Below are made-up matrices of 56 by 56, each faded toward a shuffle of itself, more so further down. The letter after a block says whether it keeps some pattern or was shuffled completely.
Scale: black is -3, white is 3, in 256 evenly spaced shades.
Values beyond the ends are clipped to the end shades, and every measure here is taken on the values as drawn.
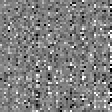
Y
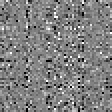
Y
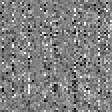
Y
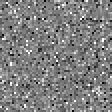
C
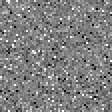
C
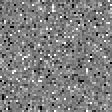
C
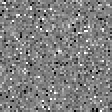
C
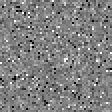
C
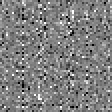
Y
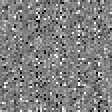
Y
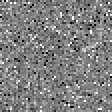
C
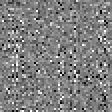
Y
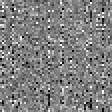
Y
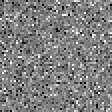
C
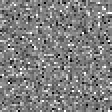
C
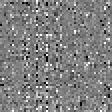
Y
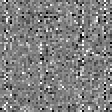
Y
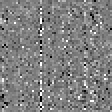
Y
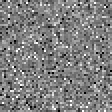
C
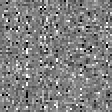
Y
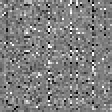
Y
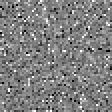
C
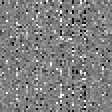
Y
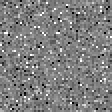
C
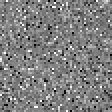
C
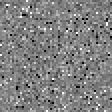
C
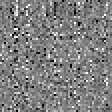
Y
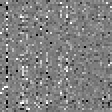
Y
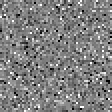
C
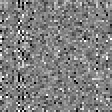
Y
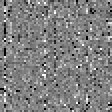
Y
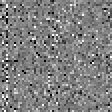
Y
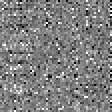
Y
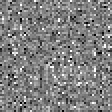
Y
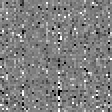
Y
